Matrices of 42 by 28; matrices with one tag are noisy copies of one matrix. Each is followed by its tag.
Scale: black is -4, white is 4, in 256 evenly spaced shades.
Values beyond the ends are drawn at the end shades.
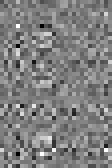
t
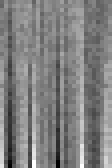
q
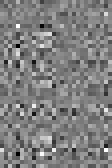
t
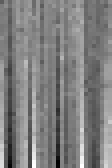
q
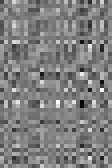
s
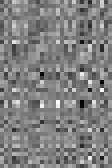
s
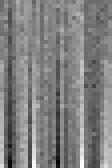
q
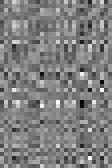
s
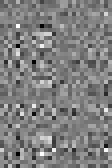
t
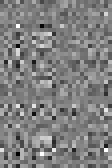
t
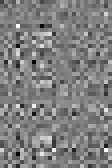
t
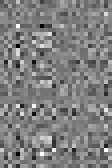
t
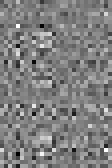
t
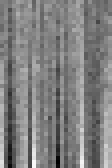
q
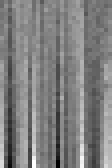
q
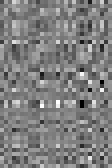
s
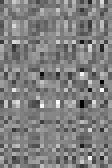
s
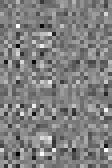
t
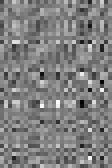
s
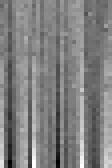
q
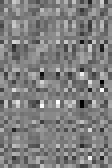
s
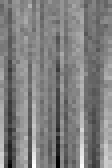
q
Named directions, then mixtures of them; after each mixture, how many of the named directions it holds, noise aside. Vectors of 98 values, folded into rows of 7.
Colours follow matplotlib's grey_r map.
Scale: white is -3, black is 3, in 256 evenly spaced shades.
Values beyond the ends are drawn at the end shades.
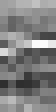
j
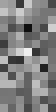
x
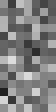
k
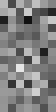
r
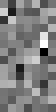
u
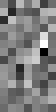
one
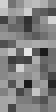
three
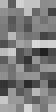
three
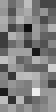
two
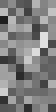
two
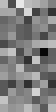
three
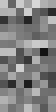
two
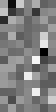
three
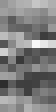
one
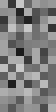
two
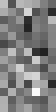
three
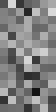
two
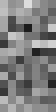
three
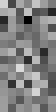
one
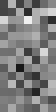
one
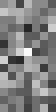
one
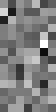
one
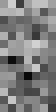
three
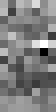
two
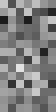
one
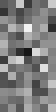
one
